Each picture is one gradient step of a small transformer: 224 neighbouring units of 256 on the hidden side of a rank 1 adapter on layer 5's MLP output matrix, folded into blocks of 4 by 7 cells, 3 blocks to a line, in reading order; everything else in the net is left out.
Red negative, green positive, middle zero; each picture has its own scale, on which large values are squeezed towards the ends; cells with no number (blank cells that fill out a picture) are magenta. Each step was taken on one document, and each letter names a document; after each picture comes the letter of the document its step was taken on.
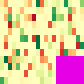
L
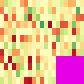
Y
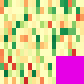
Y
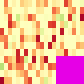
L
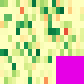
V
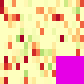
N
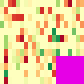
N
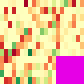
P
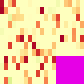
N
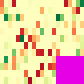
N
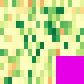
V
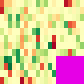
L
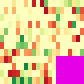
P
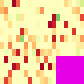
N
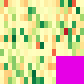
Y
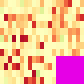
Y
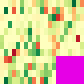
P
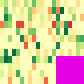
V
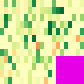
V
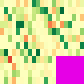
V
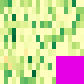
Y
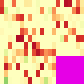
N
